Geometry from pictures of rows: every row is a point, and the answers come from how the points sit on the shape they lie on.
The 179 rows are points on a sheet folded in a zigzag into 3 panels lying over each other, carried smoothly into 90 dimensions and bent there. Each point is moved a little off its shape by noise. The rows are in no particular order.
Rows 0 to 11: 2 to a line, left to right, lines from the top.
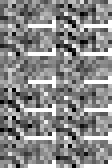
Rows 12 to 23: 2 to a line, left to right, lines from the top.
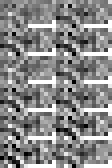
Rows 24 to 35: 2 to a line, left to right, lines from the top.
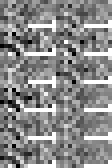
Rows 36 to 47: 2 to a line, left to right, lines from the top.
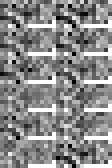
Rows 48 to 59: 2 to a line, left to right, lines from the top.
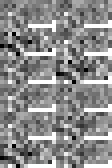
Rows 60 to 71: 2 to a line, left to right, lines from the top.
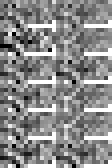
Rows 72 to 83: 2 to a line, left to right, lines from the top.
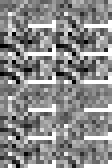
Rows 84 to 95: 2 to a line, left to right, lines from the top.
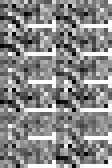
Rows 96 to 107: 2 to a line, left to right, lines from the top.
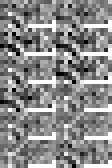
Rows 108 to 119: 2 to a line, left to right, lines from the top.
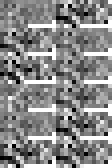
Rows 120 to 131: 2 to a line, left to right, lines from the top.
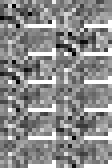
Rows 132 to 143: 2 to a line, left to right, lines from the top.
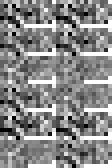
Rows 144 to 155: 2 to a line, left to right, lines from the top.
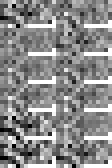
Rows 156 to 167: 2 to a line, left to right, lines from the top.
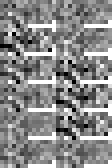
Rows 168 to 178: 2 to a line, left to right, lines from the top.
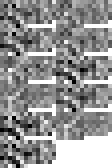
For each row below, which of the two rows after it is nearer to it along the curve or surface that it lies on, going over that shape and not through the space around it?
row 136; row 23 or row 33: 23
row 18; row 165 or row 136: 165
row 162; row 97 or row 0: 0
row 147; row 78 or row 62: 62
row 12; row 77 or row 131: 131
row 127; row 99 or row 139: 139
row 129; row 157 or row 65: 65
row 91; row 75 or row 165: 165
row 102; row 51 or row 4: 4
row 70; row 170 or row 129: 129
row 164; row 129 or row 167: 167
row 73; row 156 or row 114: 156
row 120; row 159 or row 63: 63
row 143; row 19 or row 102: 102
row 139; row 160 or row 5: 5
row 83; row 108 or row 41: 41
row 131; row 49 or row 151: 49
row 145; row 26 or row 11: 26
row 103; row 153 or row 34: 153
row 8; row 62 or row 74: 62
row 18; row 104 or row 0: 0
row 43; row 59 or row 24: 59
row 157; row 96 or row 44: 44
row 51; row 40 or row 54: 54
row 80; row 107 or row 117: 107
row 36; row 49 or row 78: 78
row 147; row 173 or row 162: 162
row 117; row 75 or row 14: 75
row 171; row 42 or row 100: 42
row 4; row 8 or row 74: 74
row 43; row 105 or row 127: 105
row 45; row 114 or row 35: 114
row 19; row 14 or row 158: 158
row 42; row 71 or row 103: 71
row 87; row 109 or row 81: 109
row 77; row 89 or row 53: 89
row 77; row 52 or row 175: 175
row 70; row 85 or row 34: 34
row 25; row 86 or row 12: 12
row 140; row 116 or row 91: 91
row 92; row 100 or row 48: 100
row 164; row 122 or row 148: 122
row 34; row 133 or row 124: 133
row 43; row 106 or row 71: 106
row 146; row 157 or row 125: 157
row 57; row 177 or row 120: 177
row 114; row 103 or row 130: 103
